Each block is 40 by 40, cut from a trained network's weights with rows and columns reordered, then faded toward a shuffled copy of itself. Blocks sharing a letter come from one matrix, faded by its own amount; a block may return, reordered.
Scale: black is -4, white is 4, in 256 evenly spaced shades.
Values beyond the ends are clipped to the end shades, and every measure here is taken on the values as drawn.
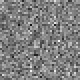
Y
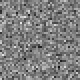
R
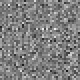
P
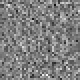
R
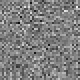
P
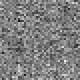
R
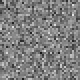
Y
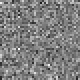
P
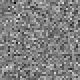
Y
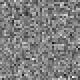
P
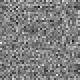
R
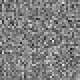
P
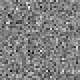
R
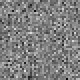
Y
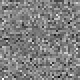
R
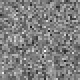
Y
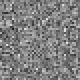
P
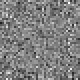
Y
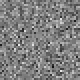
Y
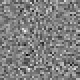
P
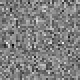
Y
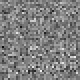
P
